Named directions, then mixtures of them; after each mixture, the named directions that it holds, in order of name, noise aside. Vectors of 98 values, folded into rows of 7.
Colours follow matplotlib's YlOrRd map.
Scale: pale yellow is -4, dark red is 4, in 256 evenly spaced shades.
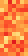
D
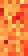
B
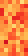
B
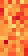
B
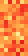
B, D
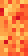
B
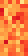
B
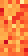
B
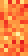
B, D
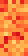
D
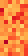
B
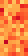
B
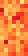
B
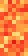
D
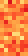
B, D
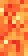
B, D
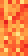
B, D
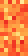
B, D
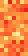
B, D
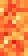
B, D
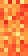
B, D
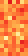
B, D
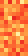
B, D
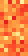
B, D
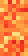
D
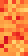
D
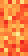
B, D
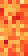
B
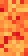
D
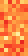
B, D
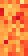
B
